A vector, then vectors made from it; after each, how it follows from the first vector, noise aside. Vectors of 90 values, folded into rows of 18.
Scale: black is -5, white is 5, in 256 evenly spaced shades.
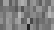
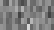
negated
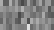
negated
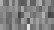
negated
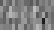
wrapped around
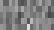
negated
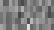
negated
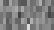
negated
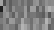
wrapped around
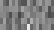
negated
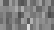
negated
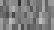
wrapped around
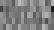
wrapped around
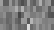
negated
